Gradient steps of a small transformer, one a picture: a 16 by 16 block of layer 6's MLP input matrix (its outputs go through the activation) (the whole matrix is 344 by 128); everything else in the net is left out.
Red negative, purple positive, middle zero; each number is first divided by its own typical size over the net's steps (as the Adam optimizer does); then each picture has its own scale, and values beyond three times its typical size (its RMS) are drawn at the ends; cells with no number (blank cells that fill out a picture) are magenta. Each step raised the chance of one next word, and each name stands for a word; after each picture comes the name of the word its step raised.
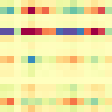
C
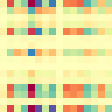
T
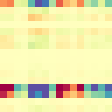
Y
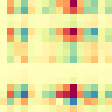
Y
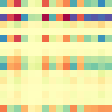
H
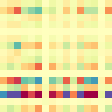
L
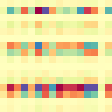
T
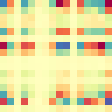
Y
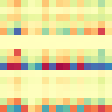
C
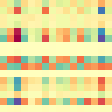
Y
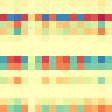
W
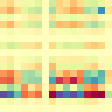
L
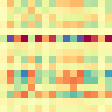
L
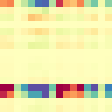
Y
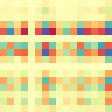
T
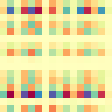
H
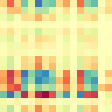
L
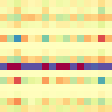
L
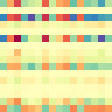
H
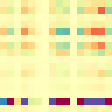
C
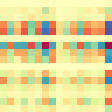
T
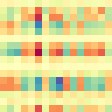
W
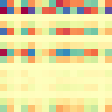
T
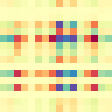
Y
